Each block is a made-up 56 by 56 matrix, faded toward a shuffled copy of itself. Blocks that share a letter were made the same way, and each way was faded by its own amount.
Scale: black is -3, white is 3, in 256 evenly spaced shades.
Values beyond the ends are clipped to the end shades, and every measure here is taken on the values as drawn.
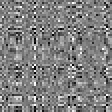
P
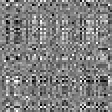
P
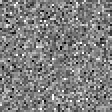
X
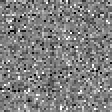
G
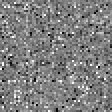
G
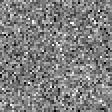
X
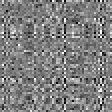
P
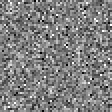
X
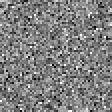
X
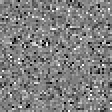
G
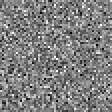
X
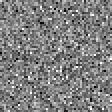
X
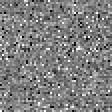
G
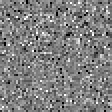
G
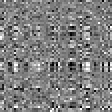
P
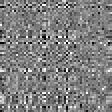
P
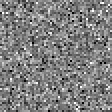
X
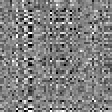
P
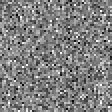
X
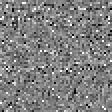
G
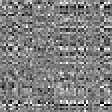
P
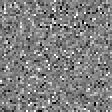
G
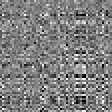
P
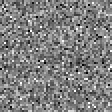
X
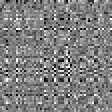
P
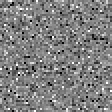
G
